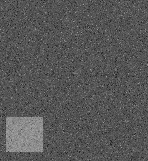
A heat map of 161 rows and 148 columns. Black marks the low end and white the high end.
Stripes: none. Ninth with the highest average: bottom left. Mirror symmetry: none. Odd patch: higher, in the bottom left. Histogram: skewed, a long tail of high values.
